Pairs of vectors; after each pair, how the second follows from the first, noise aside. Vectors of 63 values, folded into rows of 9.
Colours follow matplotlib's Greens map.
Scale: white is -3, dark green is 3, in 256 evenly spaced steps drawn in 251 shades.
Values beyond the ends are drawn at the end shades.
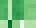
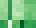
negated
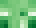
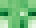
negated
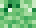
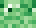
negated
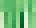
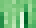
negated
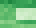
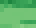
partly zeroed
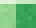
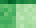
negated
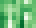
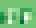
partly zeroed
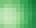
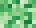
shuffled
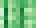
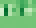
partly zeroed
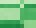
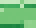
partly zeroed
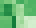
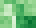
negated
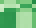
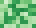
shuffled
